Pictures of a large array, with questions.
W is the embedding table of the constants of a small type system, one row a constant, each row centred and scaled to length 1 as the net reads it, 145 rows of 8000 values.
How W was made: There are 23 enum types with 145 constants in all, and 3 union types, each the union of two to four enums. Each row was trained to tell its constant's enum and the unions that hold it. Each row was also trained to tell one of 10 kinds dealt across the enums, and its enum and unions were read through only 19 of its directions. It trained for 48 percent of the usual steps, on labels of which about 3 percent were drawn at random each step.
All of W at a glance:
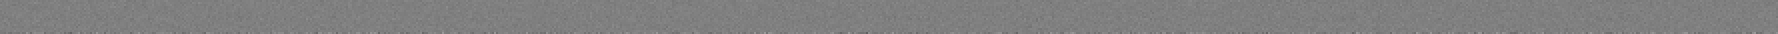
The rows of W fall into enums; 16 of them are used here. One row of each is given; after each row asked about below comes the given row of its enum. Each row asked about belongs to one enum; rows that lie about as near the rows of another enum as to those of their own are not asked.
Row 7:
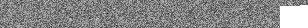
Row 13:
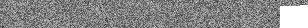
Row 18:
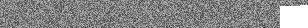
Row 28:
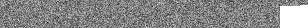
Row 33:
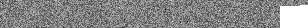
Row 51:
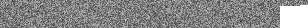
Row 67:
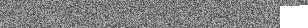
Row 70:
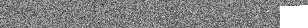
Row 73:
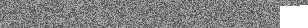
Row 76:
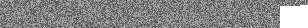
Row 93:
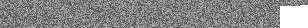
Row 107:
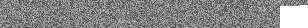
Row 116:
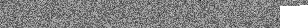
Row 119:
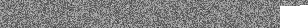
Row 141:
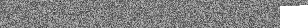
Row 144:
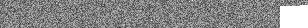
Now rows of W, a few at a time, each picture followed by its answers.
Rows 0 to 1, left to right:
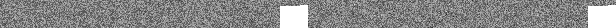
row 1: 33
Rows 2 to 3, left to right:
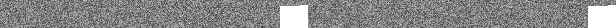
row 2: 119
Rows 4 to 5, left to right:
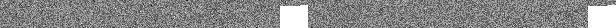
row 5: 116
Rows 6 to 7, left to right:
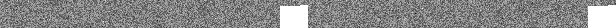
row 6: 76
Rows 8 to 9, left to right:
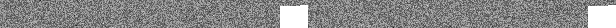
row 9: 13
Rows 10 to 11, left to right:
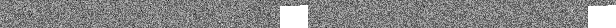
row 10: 33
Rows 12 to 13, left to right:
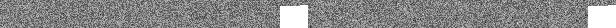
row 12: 107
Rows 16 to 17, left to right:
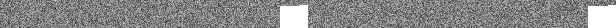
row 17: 7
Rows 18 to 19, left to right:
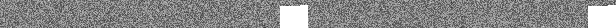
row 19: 76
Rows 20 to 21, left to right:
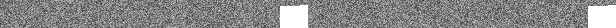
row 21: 107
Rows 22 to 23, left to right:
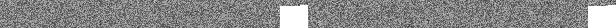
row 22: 70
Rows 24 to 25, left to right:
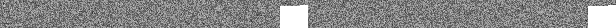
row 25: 141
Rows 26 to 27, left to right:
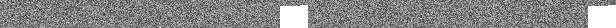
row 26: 144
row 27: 67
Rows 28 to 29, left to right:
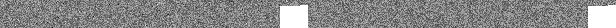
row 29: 13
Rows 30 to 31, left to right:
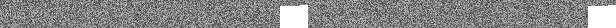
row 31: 67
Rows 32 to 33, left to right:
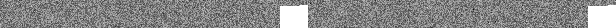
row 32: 67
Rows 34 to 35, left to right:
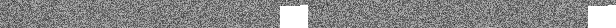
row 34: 116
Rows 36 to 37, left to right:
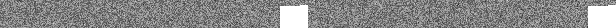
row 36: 13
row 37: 144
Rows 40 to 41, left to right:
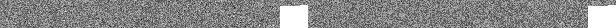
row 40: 144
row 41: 119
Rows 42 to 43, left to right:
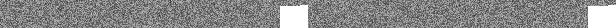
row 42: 18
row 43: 28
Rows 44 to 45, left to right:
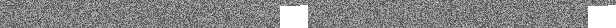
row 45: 67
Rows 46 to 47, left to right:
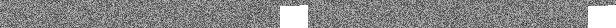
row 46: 119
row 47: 144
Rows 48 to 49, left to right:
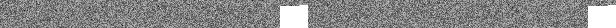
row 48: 116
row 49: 116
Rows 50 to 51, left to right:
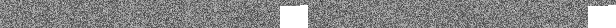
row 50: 93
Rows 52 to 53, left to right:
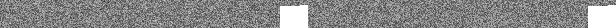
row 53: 76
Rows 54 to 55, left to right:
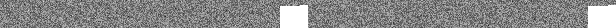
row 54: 107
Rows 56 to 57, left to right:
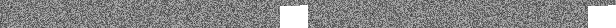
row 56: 141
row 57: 67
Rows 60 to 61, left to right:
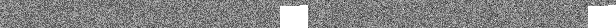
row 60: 119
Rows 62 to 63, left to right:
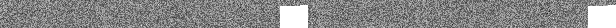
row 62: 70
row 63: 141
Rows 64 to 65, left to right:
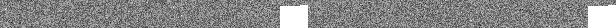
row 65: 51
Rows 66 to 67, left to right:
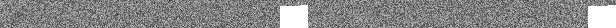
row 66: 119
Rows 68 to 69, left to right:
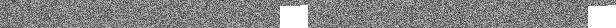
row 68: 116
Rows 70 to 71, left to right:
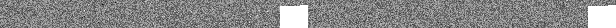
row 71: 141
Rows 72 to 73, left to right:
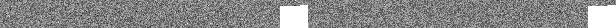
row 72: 51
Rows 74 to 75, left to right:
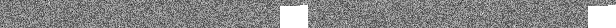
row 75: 18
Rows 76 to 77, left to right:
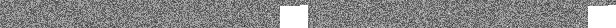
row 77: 141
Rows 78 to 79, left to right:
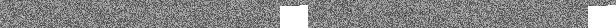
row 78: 33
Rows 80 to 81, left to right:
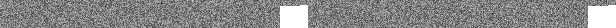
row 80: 119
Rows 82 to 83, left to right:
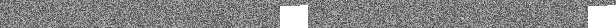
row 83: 7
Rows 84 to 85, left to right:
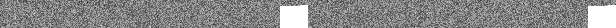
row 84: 144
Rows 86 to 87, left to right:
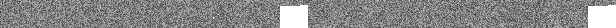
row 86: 51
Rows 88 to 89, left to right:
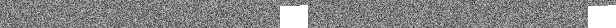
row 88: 51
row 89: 144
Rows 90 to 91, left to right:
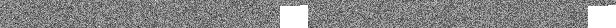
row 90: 107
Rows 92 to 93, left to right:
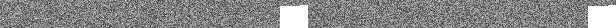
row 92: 76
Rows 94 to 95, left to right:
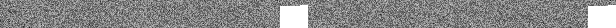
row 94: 18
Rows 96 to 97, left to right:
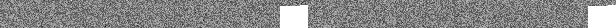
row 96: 13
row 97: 7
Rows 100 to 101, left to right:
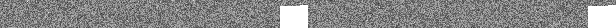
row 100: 141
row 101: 141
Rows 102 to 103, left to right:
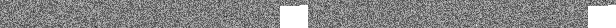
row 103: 18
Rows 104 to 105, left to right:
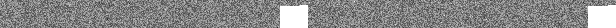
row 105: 70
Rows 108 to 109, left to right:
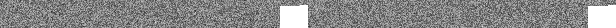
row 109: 18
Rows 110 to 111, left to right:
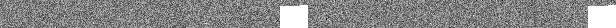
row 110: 116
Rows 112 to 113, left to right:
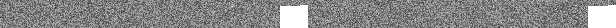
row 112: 13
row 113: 93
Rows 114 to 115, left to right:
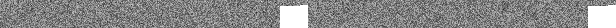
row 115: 13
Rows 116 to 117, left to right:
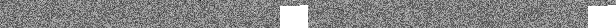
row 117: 73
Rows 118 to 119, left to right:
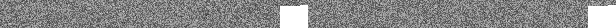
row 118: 76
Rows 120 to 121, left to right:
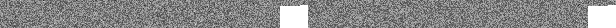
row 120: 18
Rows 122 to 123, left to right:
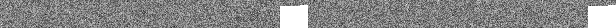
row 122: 33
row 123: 51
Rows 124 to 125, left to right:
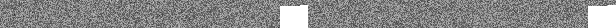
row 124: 7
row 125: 76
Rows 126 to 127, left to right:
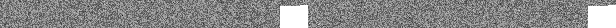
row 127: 76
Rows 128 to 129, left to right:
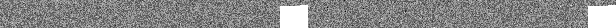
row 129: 33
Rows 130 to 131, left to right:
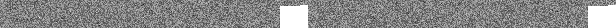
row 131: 18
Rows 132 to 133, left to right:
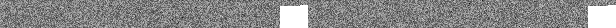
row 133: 33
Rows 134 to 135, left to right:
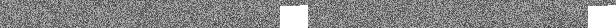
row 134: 144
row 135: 70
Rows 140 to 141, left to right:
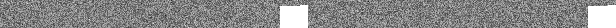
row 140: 67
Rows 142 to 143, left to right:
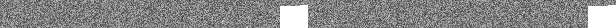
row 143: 119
